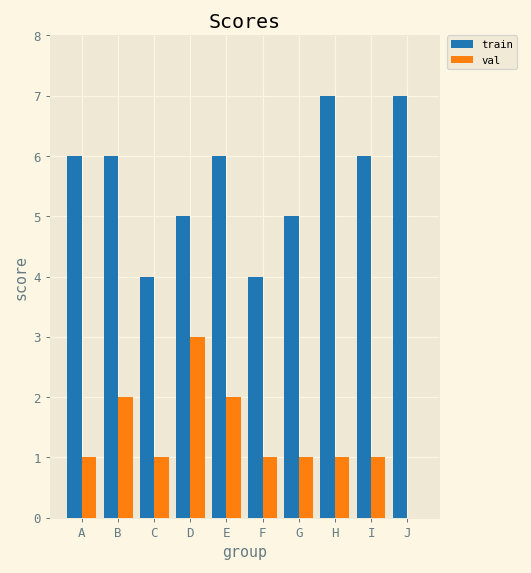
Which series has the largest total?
train
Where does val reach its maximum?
D
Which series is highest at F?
train
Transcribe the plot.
Title: Scores
x-axis: group, ticks A B C D E F G H I J
y-axis: score, ticks 0 1 2 3 4 5 6 7 8
Legend: train, val
Values:
train: 6 6 4 5 6 4 5 7 6 7
val: 1 2 1 3 2 1 1 1 1 0
